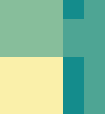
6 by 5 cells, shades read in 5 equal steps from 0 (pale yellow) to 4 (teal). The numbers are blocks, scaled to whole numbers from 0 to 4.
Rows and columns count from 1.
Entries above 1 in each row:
5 5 5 2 2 2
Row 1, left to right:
2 2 2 4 3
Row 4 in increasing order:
0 0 0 3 4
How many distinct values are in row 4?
3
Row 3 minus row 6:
2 2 2 -1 0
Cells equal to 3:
8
